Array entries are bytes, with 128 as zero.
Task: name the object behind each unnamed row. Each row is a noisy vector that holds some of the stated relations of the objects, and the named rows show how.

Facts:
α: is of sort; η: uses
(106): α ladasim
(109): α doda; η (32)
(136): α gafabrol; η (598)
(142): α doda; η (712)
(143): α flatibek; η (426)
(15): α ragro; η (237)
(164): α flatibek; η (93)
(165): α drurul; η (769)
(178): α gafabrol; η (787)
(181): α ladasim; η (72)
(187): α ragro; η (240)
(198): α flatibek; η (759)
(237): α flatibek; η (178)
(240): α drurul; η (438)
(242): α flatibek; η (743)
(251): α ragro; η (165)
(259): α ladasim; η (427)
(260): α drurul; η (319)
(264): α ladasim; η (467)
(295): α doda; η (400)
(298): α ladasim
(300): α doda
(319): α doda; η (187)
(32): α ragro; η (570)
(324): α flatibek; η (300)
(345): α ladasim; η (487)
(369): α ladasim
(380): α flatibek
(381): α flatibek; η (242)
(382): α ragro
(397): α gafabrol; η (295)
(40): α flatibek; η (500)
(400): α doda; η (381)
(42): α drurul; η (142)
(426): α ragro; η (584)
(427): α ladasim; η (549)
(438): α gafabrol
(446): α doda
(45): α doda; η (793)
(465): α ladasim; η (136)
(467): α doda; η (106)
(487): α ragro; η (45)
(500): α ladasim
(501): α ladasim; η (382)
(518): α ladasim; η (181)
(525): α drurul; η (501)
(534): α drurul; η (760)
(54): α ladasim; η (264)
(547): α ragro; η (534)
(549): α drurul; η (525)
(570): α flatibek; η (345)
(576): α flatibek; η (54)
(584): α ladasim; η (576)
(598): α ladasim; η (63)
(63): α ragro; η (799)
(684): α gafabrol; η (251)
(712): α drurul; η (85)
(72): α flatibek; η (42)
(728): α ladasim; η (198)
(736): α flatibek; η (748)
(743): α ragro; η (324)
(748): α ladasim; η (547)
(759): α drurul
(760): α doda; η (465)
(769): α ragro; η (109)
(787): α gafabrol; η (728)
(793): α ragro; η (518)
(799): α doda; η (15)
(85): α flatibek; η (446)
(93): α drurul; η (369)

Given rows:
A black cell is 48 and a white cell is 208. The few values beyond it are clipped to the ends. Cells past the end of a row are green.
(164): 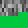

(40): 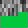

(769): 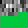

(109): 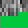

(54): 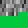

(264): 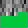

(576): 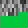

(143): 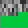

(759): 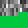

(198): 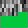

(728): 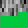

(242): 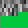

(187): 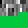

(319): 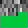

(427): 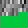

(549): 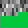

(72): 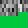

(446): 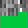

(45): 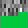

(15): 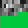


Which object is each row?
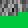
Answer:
(324)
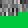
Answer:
(467)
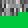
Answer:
(93)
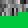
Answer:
(712)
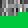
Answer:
(42)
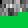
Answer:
(32)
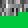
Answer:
(165)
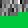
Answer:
(295)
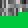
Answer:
(240)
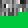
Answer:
(487)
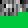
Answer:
(426)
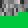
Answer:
(525)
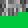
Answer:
(534)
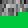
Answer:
(181)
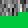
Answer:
(85)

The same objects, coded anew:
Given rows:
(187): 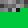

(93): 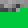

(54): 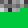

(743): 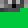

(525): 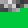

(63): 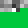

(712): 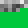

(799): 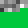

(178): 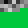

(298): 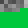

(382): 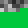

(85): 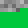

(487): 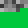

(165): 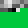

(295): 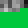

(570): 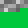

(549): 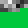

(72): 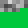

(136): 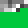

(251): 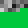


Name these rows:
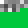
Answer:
(142)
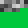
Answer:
(319)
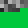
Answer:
(242)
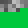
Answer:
(198)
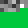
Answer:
(237)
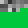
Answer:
(446)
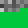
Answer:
(793)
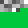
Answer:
(598)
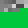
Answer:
(345)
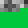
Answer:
(576)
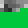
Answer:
(584)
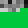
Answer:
(467)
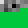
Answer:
(426)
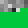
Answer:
(109)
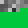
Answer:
(45)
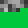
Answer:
(381)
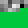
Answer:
(760)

